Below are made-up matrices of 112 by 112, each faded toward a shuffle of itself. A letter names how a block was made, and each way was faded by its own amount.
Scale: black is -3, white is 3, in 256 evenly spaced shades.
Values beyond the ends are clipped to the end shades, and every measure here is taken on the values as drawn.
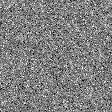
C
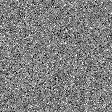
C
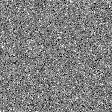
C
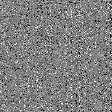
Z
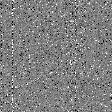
Z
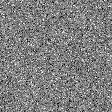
C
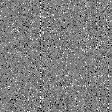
Z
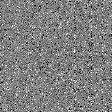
Z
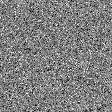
C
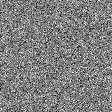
C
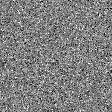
C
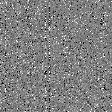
Z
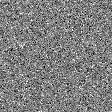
C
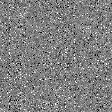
Z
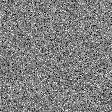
C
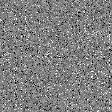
Z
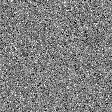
C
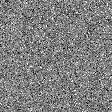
C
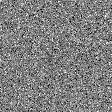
C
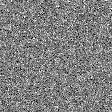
C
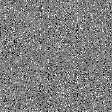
Z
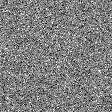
C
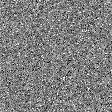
C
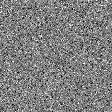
C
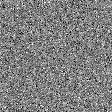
C
